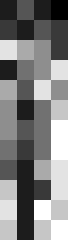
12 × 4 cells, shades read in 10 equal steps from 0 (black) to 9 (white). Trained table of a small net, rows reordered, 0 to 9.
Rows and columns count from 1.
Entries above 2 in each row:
1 1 3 3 4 3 4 3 3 2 3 3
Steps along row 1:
up down down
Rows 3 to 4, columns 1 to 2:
8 6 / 1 4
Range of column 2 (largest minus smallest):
5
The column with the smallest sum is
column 2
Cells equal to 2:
5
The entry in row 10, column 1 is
7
